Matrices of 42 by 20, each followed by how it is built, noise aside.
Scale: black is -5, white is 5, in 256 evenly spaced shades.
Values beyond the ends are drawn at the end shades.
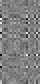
low rank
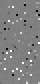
sparse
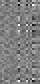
low rank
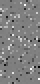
sparse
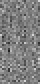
low rank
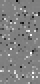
sparse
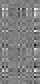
low rank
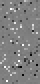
sparse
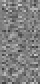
low rank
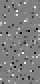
sparse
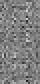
low rank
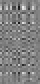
low rank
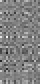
low rank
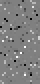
sparse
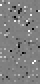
sparse
